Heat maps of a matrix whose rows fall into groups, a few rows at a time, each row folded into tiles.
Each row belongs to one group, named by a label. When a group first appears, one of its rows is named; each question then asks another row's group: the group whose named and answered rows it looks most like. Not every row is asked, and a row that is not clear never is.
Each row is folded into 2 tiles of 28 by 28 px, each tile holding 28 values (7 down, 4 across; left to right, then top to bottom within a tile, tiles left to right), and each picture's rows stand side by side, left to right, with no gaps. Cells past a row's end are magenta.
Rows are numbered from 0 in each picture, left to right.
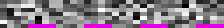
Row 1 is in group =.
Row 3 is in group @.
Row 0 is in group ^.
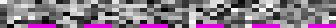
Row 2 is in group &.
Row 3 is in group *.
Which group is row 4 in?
*
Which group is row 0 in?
&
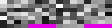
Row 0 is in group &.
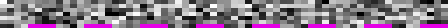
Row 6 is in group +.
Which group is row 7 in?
&
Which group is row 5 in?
^
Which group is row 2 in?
^
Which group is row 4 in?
^
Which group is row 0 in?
&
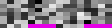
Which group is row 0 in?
+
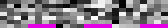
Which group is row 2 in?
=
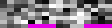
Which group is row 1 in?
&
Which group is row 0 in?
+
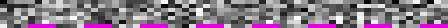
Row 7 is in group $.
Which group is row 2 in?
*
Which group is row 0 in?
$
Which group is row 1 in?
&
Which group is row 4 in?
$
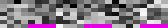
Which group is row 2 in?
$
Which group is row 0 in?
&
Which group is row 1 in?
@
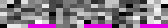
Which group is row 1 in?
+
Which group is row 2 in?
*
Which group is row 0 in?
*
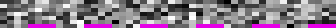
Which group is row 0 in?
=
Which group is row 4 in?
$
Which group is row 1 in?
+
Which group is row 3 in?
*
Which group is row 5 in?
&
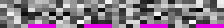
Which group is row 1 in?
^
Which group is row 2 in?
+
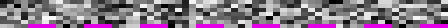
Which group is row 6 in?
$
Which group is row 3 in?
*
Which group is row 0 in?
@
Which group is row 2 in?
*
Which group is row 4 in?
+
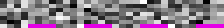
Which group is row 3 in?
$
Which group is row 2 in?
$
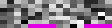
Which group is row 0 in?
=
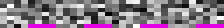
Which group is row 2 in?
=
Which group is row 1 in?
^
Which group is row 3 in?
@
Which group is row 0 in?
+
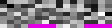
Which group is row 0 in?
$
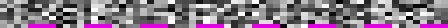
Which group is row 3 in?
*
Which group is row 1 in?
*
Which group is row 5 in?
*
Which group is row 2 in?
$
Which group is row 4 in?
$
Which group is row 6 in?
=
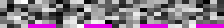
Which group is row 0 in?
=
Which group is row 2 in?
*
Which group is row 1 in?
=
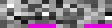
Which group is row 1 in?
@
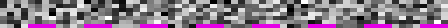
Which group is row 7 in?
$
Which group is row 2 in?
=
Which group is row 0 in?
@
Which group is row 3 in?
^
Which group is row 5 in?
$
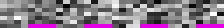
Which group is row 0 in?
&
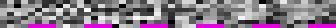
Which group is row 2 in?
*
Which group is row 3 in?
=
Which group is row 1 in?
@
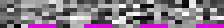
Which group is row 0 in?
*
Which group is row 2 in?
^
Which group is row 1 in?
&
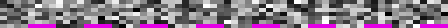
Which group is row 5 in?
=
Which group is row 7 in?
=
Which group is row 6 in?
@
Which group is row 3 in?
*
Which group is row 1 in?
&
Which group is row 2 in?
&
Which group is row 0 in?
$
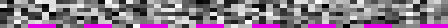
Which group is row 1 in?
^
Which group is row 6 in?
&
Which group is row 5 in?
=
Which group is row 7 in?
=
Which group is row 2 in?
=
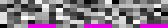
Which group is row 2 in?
^
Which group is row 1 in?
+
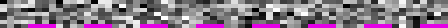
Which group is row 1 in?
$
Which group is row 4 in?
^
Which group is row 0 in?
^
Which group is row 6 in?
$
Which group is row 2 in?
+
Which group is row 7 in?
^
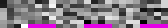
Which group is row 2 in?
+
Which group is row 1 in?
+
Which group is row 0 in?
+
